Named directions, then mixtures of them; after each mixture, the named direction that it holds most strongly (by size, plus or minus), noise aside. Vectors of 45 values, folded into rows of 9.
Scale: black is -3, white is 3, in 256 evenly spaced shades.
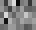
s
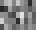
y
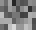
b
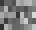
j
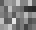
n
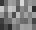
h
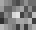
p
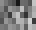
p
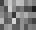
n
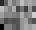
j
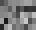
j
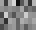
s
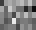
n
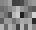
p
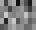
s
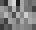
s
